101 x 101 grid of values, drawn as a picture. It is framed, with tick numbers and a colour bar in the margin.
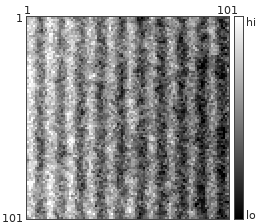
Overall the values sit about 50% of the way up the scale. Streaks run downward. There is an overall slope up to the left. Stripes running up and down repeat 10 times from left to right.
